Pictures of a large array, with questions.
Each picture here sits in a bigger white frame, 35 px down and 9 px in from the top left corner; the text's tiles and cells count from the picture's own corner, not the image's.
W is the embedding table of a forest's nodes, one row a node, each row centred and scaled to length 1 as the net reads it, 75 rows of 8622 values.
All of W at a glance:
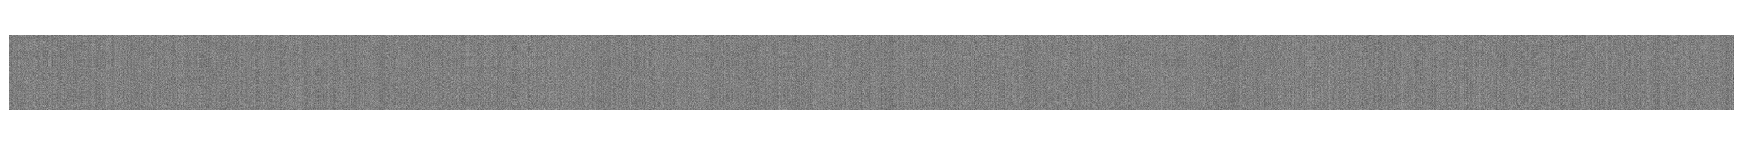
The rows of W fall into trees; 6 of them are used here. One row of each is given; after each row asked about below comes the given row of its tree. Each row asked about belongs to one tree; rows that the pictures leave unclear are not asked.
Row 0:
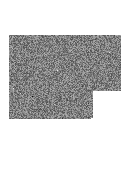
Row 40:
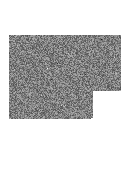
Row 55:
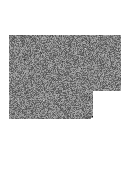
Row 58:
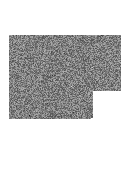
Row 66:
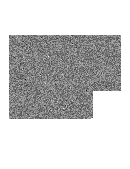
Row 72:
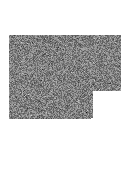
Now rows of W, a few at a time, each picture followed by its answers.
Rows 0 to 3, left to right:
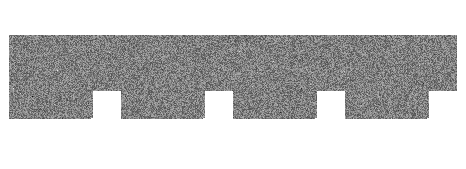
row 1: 66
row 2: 55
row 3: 0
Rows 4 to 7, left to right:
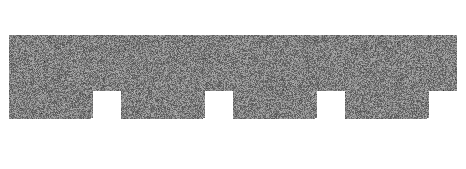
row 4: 55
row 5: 66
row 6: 58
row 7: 58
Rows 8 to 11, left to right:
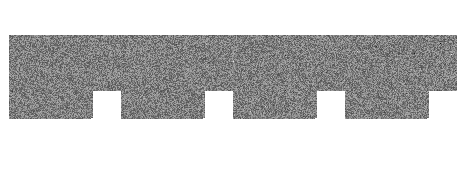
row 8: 40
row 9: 55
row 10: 0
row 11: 40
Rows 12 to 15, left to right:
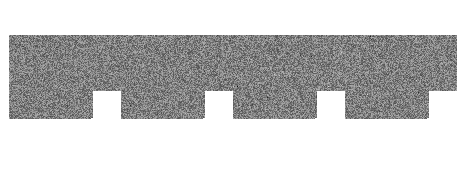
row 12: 72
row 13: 40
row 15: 72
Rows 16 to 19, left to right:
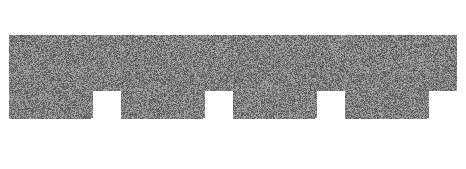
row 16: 55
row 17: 0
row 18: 0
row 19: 72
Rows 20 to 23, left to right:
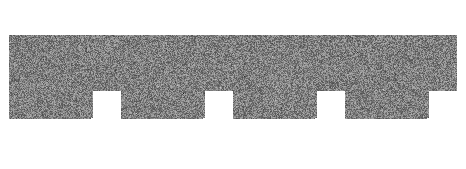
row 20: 0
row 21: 66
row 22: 66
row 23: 55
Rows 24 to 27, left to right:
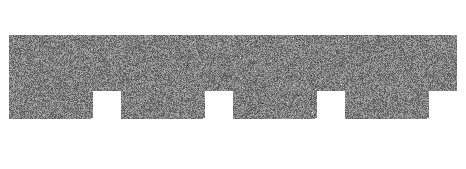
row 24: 58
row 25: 0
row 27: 0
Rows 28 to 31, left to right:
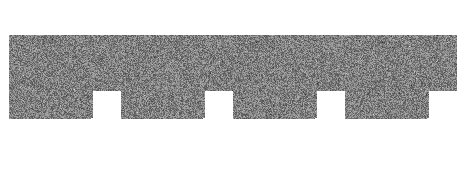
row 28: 72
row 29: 0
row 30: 0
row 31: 58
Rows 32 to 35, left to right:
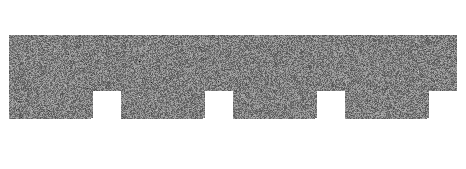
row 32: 66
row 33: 55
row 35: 72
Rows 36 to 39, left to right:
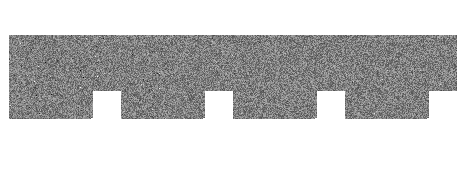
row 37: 40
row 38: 66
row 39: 40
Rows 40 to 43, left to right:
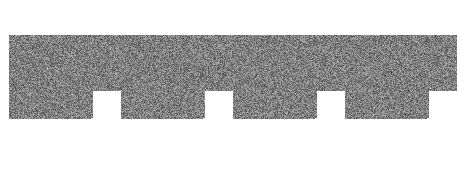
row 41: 0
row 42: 72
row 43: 72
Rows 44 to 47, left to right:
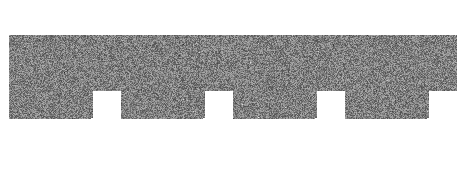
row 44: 72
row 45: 40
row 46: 58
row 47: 72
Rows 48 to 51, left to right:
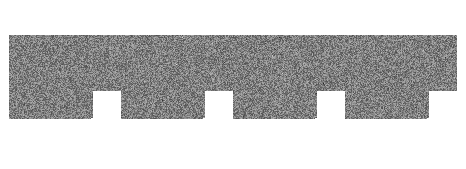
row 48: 40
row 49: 55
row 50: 66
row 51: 58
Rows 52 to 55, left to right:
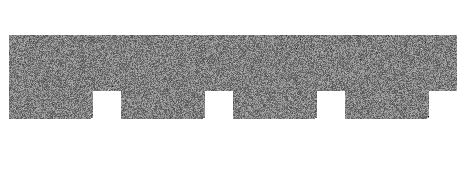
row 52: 58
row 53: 55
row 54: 40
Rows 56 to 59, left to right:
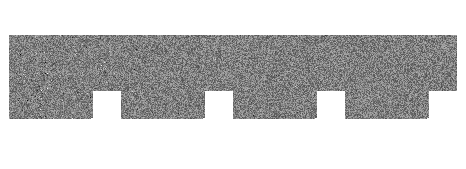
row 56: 40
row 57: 40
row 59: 0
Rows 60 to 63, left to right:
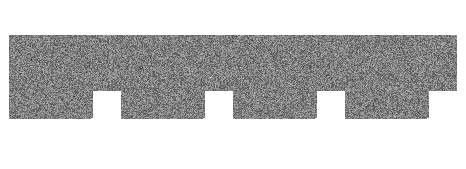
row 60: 40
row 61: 40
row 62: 40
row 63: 0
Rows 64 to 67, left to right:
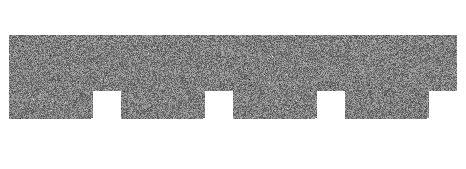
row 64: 55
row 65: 40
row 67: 55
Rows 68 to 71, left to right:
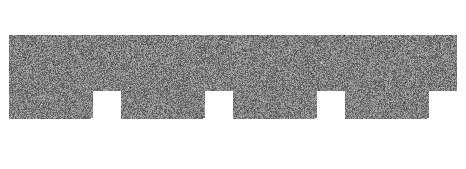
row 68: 55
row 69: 55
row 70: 58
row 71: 58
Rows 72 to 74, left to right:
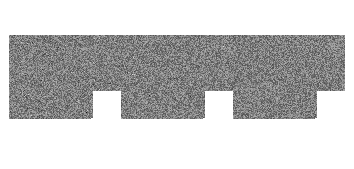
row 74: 0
